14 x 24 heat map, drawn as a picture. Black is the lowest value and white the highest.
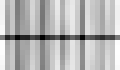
Row 8 stands out from the rest. The values are skewed, with a long tail toward low values. Overall the values sit about 70% of the way up the scale.
